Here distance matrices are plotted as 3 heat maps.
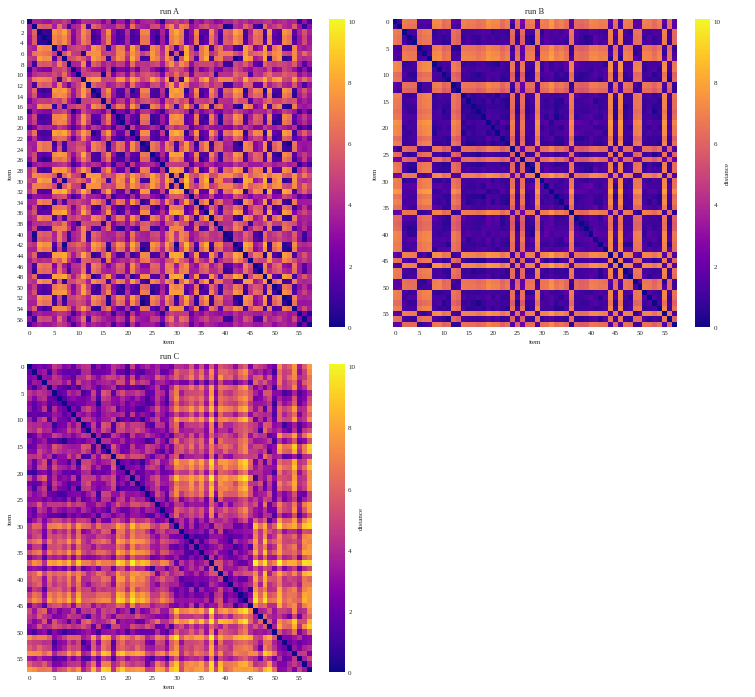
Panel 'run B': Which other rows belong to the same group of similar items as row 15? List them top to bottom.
2, 3, 4, 8, 9, 10, 11, 14, 16, 17, 18, 19, 20, 21, 22, 23, 25, 27, 28, 30, 31, 32, 33, 34, 35, 37, 38, 39, 40, 41, 42, 43, 45, 47, 48, 51, 52, 53, 54, 56
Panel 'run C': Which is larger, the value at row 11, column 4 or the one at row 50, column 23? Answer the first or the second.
the first
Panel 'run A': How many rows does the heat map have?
58
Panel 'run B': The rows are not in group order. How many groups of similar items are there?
2
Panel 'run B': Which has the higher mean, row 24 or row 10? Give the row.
24
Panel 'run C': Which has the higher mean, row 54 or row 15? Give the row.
54
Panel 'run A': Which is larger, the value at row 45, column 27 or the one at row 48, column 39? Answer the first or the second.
the first
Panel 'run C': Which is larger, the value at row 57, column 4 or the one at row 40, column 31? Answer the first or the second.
the first
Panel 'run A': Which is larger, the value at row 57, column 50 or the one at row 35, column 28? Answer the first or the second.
the first
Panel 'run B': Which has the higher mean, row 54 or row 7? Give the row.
7
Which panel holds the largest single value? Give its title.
run C
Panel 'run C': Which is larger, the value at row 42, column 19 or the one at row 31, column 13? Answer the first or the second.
the first
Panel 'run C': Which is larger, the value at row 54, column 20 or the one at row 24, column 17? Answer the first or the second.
the first
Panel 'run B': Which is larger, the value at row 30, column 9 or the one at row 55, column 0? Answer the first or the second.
the second
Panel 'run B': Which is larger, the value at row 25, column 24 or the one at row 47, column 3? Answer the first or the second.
the first
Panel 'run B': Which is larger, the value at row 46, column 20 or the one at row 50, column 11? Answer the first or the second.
the first
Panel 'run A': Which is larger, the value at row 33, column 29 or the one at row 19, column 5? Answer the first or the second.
the second
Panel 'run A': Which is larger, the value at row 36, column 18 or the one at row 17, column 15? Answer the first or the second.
the second
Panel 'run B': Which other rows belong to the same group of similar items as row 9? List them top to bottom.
2, 3, 4, 8, 10, 11, 14, 15, 16, 17, 18, 19, 20, 21, 22, 23, 25, 27, 28, 30, 31, 32, 33, 34, 35, 37, 38, 39, 40, 41, 42, 43, 45, 47, 48, 51, 52, 53, 54, 56
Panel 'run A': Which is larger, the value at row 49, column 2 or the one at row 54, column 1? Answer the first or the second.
the first
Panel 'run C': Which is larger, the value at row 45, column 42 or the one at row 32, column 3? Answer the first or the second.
the second
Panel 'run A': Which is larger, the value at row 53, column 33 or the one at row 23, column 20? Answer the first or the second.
the first
